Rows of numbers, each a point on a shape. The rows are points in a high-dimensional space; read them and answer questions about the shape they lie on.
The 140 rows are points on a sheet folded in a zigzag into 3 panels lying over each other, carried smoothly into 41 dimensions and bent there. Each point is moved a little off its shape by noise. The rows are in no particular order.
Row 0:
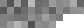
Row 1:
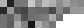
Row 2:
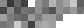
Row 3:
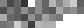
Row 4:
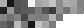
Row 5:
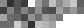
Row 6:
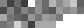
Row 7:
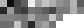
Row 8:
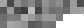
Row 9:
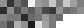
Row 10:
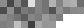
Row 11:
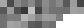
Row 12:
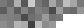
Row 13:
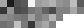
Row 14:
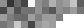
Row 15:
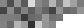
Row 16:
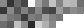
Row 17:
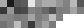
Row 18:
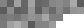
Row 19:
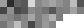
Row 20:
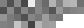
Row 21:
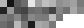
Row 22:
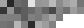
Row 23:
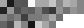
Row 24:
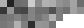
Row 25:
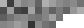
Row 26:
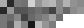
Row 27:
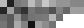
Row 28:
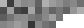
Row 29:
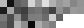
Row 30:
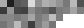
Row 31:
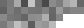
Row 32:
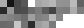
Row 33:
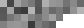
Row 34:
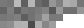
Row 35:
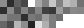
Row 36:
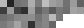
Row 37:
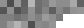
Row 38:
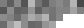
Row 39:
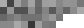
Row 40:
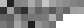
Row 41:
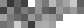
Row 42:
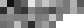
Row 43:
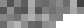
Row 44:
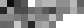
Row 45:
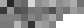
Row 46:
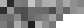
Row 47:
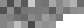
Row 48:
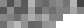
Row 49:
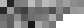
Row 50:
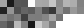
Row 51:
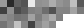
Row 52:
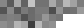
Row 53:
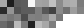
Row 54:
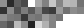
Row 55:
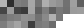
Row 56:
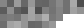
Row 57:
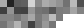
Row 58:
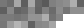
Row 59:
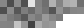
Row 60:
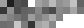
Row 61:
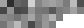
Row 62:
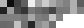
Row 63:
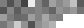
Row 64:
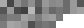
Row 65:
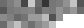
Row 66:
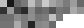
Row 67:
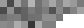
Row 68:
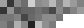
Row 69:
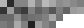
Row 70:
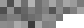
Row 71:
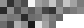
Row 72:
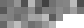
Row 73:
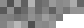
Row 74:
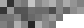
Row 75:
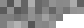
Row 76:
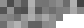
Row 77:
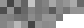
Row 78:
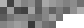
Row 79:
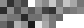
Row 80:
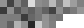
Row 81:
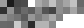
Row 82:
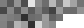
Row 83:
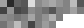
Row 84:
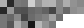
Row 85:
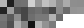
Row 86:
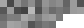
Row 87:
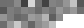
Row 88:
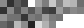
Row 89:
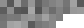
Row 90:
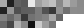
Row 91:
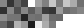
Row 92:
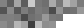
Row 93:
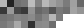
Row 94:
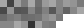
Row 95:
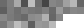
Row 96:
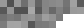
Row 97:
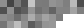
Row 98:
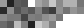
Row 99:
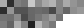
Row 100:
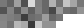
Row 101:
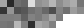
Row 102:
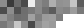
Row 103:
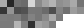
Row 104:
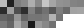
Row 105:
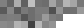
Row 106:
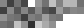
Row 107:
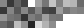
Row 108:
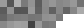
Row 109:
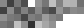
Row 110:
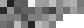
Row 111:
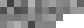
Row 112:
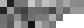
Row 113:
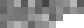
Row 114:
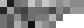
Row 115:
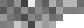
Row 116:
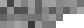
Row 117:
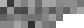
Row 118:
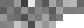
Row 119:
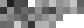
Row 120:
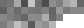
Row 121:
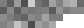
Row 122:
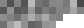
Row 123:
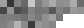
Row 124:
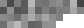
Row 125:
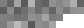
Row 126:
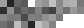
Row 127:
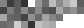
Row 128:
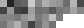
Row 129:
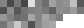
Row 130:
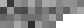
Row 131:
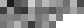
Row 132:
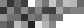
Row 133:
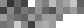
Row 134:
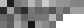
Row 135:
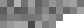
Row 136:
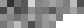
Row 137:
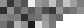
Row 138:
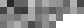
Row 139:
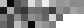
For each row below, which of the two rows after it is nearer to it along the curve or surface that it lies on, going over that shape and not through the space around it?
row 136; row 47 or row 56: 56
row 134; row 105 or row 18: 105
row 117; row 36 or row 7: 36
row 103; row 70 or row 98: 98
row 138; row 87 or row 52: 87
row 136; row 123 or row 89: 89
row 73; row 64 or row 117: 64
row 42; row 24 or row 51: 51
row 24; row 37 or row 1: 37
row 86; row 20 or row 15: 20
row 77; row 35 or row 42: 35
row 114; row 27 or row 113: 27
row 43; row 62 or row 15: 62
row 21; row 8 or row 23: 23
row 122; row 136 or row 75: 136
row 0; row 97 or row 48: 48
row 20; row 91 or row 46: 91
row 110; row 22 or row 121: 22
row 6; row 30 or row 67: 30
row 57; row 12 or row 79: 79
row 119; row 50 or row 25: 50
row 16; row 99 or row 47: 47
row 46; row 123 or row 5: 123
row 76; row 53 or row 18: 18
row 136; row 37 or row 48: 48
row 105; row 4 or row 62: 4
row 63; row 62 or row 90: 62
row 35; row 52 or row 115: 115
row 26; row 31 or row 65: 31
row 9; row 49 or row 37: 49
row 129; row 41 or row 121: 41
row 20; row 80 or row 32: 80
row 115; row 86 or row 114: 86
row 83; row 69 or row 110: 110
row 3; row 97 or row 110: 97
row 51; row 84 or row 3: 3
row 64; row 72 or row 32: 72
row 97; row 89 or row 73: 89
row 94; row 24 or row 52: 52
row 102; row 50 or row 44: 44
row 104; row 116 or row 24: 116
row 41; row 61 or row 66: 61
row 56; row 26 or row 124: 124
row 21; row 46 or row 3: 46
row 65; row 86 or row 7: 86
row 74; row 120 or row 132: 132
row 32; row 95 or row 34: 95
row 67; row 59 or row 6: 59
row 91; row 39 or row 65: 39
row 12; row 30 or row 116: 116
